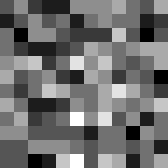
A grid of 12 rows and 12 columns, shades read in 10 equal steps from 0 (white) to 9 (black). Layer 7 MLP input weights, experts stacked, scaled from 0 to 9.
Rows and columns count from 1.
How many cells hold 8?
15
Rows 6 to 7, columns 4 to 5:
4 7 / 2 3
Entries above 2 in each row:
12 12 11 12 9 12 10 11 10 12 12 9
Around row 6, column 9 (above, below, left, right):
5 1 4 5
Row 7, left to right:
5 7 5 2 3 5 5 3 1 3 5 7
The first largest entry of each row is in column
4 1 2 3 4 12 2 3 11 10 12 3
